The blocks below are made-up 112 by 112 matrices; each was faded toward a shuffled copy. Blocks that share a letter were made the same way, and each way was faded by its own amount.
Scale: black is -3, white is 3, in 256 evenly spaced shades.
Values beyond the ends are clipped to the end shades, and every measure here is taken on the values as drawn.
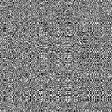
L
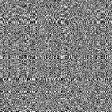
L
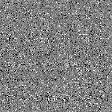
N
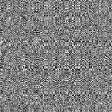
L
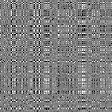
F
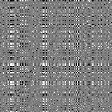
F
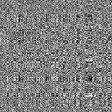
L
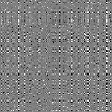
F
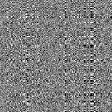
L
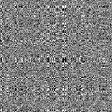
L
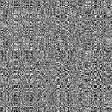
L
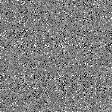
N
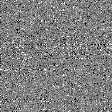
N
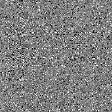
N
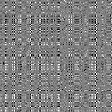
F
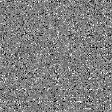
N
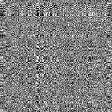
L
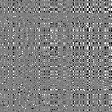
F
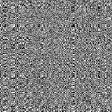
L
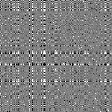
F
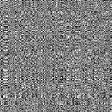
L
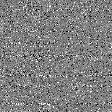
N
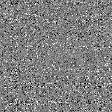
N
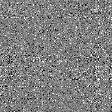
N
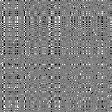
F
